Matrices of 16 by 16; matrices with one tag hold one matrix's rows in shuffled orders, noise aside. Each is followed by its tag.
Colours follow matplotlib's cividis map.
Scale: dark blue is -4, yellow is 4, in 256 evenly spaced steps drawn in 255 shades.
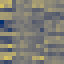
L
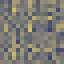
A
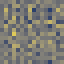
A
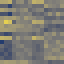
L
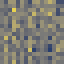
A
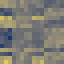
L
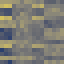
L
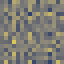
A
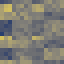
L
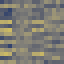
L
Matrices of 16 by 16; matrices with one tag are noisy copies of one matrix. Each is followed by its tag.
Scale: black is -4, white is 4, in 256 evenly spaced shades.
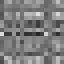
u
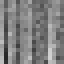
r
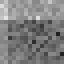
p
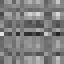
u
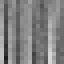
r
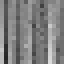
r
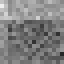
p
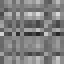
u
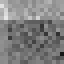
p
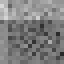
p
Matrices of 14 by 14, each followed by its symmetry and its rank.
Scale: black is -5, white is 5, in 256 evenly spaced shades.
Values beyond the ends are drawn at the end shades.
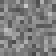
neither, full rank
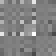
symmetric, rank two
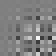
symmetric, rank one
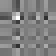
symmetric, rank one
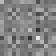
symmetric, rank three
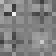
symmetric, rank two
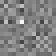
symmetric, rank three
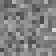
neither, full rank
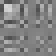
symmetric, rank two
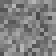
neither, full rank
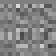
neither, rank two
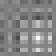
symmetric, rank one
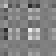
symmetric, rank one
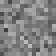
neither, full rank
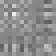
symmetric, rank three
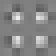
symmetric, rank one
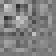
symmetric, rank two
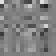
neither, rank two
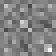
symmetric, rank three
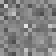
symmetric, rank three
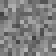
neither, full rank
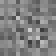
symmetric, rank two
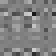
neither, rank two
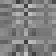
neither, rank two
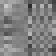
neither, rank two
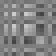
symmetric, rank one
